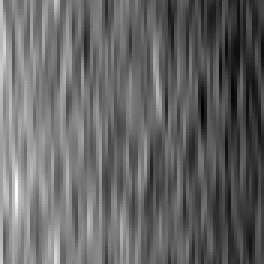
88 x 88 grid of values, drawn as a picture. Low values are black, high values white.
Histogram: bell-shaped. Slope: up to the left. Grain: streaks running down.
